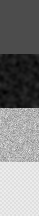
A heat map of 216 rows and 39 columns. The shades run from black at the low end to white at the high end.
It is made of 4 by 1 panels. Panel 1,1: low, flat. Panel 2,1: very low, blotchy, faint in contrast. Panel 3,1: high, fine-grained. Panel 4,1: very high, checkered, faint in contrast.
